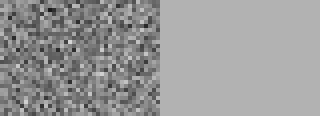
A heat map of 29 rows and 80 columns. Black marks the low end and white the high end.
The table splits into one row of 2 panels. Panel 1,1: middling, fine-grained, strong in contrast. Panel 1,2: high, flat.
